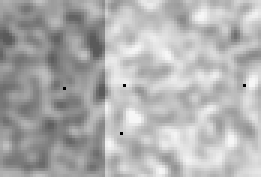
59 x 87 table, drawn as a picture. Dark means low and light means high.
Average level on the scale: 70%. Seam: vertical, 40% of the way across, the right part higher. Lone odd cells: 4, each lower than its neighbours. Stripes: none. Grain: blotchy.
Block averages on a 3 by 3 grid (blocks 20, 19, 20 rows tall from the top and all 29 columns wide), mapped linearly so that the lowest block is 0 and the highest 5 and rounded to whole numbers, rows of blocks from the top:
044 | 044 | 045
